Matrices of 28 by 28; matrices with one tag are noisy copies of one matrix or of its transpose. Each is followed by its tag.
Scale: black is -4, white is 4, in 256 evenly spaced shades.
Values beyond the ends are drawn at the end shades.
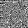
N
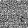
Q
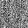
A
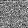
N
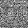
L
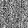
A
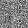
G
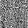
Q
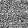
Q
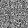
G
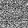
A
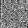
N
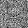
L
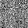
Q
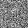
L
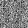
A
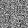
G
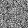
L
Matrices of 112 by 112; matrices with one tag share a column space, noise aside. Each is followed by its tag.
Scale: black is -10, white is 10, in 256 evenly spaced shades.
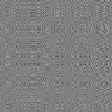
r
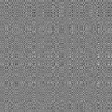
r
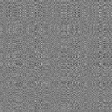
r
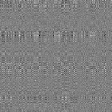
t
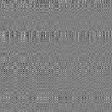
t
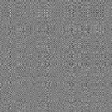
r
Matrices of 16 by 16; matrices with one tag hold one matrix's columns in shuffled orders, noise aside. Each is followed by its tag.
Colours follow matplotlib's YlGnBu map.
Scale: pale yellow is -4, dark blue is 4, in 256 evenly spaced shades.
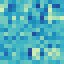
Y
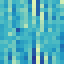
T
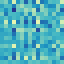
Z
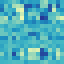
Y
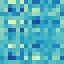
Z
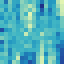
T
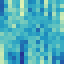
T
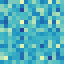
Z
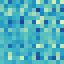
Z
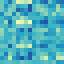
Z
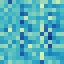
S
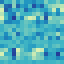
Y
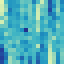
T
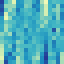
T
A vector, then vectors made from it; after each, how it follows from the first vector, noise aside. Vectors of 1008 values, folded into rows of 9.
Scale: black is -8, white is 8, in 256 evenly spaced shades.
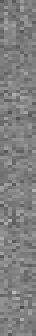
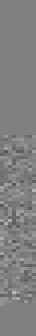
partly zeroed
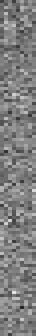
scaled up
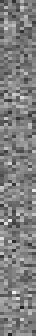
scaled up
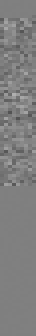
partly zeroed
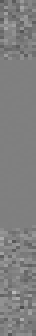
partly zeroed
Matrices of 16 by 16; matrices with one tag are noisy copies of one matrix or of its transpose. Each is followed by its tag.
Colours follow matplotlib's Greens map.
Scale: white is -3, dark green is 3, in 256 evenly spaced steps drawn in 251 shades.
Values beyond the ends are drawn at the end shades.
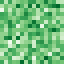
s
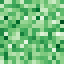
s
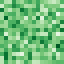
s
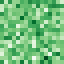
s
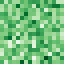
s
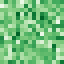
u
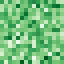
s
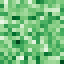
u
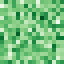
u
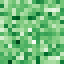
u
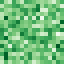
s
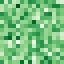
s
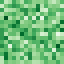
s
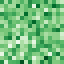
s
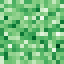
s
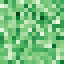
u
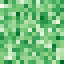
u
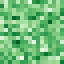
u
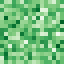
s
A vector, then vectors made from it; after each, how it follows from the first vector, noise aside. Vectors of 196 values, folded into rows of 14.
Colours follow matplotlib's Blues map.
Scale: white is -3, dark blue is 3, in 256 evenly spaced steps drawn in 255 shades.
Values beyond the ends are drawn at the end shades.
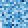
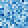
sign-scrambled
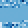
partly zeroed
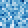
sign-scrambled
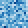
reversed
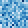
sign-scrambled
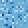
partly zeroed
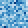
reversed
